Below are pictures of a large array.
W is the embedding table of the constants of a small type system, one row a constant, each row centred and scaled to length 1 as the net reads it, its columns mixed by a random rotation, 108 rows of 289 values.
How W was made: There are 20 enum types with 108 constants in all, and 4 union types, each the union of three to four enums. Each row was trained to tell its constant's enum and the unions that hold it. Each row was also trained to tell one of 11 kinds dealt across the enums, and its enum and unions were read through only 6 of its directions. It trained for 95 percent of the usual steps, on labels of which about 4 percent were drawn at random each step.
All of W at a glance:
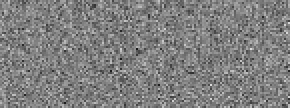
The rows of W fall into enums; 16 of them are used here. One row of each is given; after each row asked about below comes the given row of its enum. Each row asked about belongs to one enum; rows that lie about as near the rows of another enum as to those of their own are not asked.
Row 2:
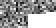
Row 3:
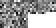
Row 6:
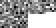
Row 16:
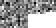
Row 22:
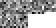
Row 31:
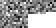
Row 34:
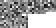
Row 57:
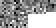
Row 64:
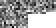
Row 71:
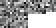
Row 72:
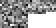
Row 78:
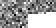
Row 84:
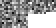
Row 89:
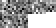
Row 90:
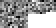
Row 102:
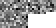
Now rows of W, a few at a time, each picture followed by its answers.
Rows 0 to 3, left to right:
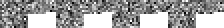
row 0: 3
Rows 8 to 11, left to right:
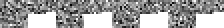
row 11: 22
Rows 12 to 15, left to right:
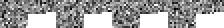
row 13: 6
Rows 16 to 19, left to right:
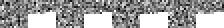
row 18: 78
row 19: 16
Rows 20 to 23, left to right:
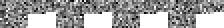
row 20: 71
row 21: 102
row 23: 89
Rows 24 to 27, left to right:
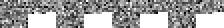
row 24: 34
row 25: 31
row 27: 3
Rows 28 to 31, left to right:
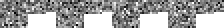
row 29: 89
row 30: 78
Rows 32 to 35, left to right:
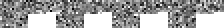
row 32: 102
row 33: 57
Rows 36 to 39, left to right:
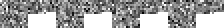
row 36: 57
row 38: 6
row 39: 78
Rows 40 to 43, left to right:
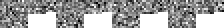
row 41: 31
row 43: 6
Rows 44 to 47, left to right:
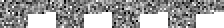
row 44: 3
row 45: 89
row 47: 89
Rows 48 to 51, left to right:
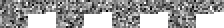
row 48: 22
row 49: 22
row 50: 2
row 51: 102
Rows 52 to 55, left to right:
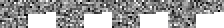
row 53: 71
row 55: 102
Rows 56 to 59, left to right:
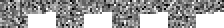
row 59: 16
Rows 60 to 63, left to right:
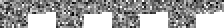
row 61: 3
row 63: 64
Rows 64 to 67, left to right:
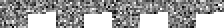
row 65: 31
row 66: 72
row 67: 6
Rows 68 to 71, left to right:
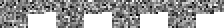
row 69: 78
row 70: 102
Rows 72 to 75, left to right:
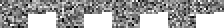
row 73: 72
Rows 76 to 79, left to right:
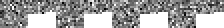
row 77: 16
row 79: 31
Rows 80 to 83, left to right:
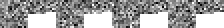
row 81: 64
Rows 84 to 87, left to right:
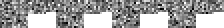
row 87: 72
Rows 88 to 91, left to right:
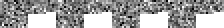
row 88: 57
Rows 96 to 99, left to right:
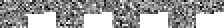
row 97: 31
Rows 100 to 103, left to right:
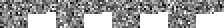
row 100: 3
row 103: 57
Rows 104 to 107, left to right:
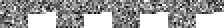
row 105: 22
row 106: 6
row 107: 78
